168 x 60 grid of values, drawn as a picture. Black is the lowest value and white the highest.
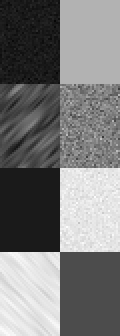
It is made of 4 by 2 panels. Panel 1,1: very low, fine-grained, faint in contrast. Panel 1,2: high, flat. Panel 2,1: low, slanting up to the right. Panel 2,2: middling, fine-grained. Panel 3,1: very low, flat. Panel 3,2: very high, fine-grained, faint in contrast. Panel 4,1: very high, slanting down to the right, faint in contrast. Panel 4,2: low, flat.
